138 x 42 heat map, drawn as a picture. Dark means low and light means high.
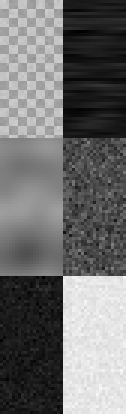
It is made of 3 by 2 panels. Panel 1,1: high, checkered. Panel 1,2: very low, streaked across, faint in contrast. Panel 2,1: middling, smooth. Panel 2,2: low, fine-grained. Panel 3,1: very low, fine-grained, faint in contrast. Panel 3,2: very high, fine-grained, faint in contrast.
